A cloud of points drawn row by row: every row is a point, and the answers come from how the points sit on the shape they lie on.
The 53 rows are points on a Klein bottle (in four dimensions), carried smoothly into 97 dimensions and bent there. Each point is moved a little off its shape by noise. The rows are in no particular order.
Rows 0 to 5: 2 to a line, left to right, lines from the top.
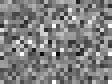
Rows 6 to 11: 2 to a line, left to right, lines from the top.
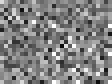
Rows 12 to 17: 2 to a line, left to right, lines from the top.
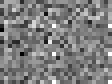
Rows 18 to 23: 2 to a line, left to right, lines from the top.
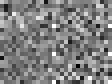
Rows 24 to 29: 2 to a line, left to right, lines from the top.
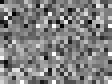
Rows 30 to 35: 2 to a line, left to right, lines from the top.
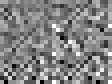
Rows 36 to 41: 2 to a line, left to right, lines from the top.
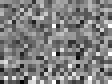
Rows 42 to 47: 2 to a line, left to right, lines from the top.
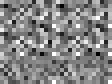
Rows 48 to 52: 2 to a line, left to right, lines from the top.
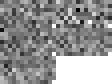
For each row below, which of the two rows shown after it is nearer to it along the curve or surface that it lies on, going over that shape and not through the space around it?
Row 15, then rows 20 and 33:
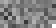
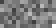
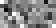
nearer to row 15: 33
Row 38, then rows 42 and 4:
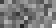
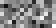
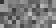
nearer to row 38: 4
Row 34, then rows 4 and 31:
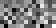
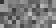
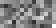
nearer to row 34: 31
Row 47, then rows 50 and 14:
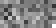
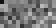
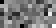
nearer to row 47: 14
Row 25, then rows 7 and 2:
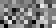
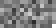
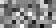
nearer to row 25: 2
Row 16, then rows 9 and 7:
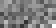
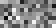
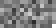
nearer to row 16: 9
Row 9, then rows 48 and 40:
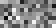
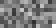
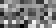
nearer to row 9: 40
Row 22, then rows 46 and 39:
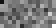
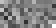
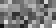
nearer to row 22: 39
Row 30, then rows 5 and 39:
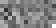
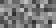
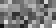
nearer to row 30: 39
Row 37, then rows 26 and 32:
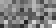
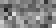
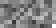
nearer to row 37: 26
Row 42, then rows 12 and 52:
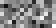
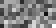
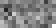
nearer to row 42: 52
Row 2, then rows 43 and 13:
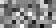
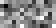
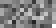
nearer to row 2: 43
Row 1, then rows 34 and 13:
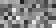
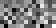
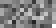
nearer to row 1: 13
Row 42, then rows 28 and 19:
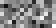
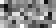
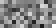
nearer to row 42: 28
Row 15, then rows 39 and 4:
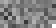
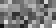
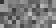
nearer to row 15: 39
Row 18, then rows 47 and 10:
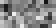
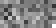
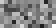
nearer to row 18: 47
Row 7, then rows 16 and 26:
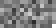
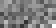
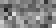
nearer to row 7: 26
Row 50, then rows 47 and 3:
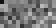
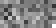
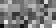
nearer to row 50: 3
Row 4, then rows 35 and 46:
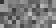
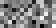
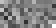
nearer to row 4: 35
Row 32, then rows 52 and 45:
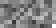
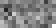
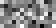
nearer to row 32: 52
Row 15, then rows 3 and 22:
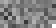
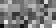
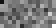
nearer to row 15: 3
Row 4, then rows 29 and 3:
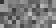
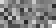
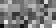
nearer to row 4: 3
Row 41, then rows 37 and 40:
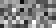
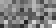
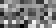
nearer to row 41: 40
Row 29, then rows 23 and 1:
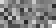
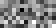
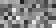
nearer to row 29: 23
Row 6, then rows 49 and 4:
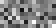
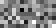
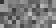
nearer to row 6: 49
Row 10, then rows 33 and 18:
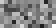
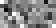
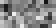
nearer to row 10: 33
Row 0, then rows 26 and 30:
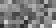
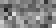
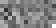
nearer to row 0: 30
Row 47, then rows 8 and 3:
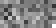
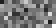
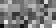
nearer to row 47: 3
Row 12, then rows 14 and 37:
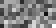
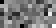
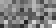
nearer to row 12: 14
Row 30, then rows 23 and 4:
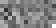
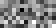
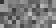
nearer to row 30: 23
